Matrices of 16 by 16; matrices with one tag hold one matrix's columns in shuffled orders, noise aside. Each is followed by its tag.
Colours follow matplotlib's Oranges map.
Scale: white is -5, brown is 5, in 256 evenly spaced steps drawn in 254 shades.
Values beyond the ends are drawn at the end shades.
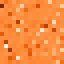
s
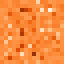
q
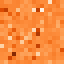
q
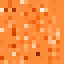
q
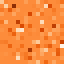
s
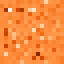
q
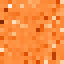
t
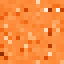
q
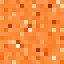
s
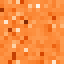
t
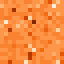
t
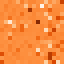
t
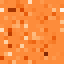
q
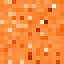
t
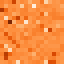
t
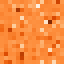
t
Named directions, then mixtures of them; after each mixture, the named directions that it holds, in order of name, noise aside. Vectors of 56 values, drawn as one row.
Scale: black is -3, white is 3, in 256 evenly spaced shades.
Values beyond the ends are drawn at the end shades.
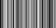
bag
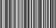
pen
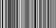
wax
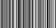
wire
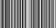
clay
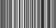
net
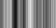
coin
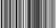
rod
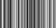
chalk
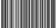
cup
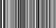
chalk, coin, wax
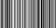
clay, net, pen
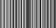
clay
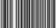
chalk, cup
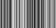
chalk, net, rod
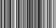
chalk, rod, wire
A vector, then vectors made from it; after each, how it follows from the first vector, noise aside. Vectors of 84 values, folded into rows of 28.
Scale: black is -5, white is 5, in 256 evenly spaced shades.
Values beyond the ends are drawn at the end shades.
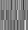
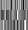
scaled up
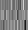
negated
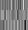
negated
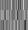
negated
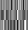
scaled up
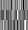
scaled up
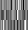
scaled up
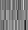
negated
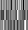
scaled up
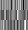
scaled up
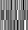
scaled up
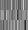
negated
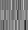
negated
